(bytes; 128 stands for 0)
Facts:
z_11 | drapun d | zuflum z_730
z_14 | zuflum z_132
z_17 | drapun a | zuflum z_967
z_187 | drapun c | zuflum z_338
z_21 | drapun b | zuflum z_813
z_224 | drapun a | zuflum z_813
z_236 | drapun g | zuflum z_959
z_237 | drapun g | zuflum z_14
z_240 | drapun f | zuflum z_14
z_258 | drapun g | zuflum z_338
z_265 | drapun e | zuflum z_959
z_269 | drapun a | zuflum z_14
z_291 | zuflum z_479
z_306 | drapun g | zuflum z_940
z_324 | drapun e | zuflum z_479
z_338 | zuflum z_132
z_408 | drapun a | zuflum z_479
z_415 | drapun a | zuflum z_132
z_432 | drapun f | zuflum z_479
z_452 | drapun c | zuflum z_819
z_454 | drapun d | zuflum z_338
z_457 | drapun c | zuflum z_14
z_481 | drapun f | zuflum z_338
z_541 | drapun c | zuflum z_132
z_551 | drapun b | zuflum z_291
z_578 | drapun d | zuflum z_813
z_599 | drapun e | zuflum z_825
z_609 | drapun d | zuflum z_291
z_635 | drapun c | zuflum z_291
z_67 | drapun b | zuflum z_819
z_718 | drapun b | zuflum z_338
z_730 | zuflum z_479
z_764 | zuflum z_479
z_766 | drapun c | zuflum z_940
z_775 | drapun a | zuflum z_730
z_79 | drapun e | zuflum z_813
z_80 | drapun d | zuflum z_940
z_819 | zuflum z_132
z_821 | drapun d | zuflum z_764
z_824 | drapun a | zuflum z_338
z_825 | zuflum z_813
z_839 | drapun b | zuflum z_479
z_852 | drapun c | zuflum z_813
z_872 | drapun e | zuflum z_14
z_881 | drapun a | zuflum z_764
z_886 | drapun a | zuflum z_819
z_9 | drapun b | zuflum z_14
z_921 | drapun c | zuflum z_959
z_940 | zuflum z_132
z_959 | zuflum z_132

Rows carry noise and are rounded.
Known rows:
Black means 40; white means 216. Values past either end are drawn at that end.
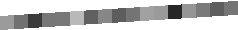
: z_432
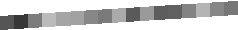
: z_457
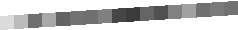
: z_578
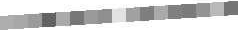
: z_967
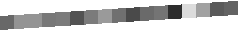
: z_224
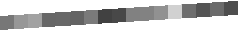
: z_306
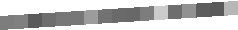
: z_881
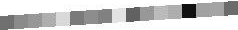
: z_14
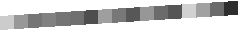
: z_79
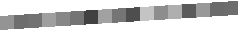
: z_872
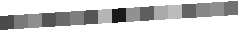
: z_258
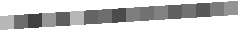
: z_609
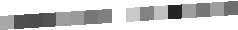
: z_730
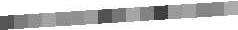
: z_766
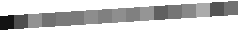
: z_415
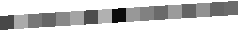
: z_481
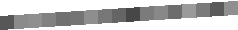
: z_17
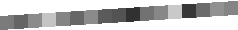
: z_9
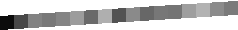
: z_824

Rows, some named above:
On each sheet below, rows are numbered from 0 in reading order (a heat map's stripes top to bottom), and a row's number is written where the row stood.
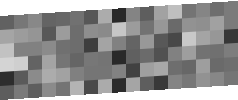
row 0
z_258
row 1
z_967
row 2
z_79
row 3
z_578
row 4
z_269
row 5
z_454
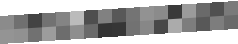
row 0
z_432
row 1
z_80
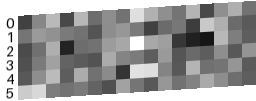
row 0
z_132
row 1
z_224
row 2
z_819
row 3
z_886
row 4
z_959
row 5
z_599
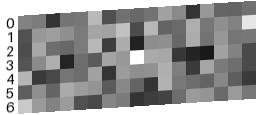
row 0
z_432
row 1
z_187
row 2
z_481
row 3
z_819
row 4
z_324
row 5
z_240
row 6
z_21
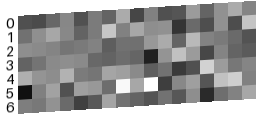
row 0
z_718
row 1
z_452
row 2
z_265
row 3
z_237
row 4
z_852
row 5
z_338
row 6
z_67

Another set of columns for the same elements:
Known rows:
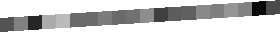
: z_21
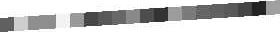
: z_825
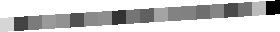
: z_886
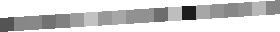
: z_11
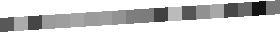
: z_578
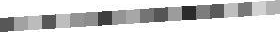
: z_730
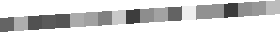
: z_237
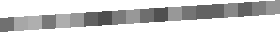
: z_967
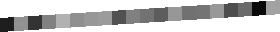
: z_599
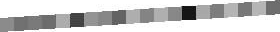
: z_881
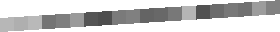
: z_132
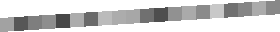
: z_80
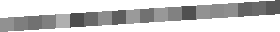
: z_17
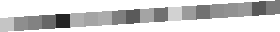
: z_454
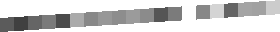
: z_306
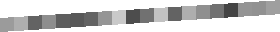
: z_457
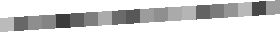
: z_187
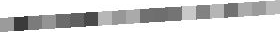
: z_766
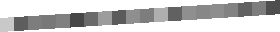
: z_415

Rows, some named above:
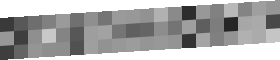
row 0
z_432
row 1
z_452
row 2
z_635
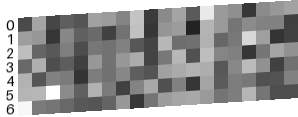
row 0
z_237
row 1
z_9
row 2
z_718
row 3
z_872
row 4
z_481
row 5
z_959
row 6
z_824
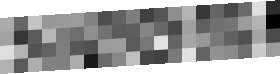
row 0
z_819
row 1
z_67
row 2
z_269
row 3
z_940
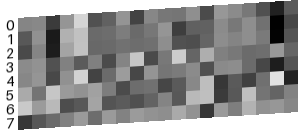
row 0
z_224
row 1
z_21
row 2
z_21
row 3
z_240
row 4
z_224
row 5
z_819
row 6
z_338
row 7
z_432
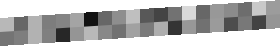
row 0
z_940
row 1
z_265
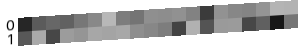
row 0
z_324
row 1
z_578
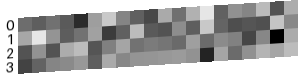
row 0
z_258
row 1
z_14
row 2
z_852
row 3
z_635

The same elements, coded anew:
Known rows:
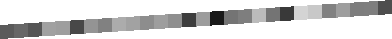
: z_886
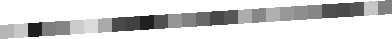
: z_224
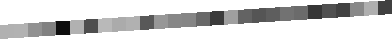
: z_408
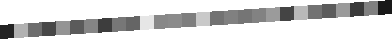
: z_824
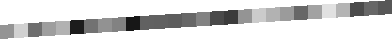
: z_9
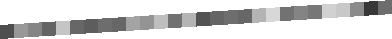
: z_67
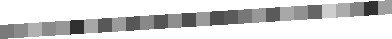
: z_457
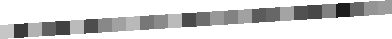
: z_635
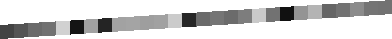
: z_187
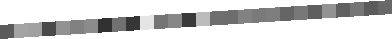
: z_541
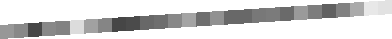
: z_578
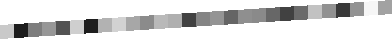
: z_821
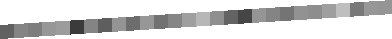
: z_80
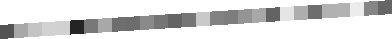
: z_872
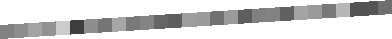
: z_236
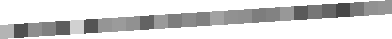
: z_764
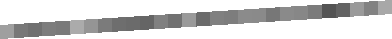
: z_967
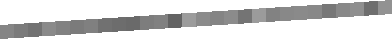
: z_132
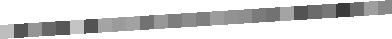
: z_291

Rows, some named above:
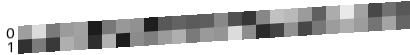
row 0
z_9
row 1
z_454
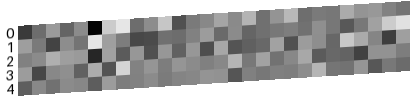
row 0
z_265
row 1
z_578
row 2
z_457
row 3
z_324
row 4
z_415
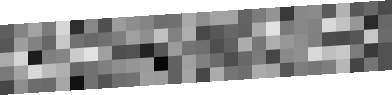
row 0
z_258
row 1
z_67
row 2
z_224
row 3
z_237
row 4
z_718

